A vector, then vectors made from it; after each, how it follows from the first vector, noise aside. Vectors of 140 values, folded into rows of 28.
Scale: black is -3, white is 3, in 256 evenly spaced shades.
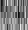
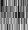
copied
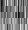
copied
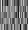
sign-scrambled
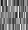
sign-scrambled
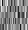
sign-scrambled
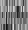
wrapped around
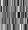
sign-scrambled
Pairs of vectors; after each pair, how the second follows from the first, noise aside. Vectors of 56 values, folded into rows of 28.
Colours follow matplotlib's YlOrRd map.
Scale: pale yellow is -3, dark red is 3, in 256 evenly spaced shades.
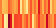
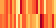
shuffled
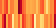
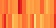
shrunk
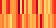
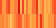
shrunk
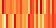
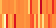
partly zeroed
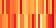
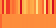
partly zeroed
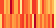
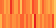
shrunk
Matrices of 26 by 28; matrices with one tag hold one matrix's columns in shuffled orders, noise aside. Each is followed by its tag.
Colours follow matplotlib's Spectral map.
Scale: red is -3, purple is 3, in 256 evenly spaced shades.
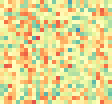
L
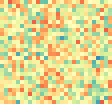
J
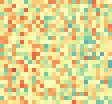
J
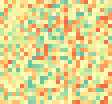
J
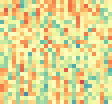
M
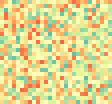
J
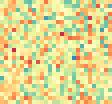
L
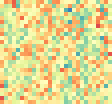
J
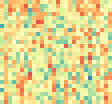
M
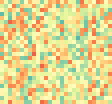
J
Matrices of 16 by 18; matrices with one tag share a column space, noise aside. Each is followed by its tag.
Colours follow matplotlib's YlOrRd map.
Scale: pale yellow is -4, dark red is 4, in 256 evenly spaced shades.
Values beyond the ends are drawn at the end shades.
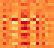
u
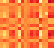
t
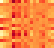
t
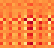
u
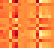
t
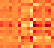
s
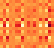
s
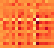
u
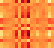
t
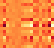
s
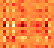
s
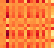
t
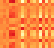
t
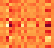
s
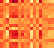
t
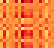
t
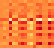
u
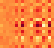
s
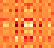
s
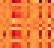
t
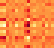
s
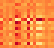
u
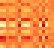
s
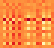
u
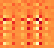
u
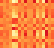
t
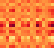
s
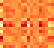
s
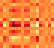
s
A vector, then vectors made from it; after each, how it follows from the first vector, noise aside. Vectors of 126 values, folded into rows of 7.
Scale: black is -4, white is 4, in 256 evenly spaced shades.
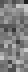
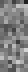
copied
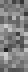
wrapped around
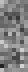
wrapped around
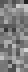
copied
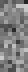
copied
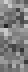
wrapped around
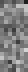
copied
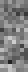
wrapped around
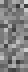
sign-scrambled
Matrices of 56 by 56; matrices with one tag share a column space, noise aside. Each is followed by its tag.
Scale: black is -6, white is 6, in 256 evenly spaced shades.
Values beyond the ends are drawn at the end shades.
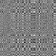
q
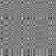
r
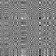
r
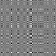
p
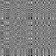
r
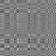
q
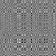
q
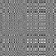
q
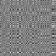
p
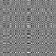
p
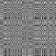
r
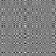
p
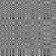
r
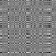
p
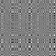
q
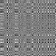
q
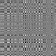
q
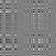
q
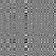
q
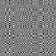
p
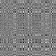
q
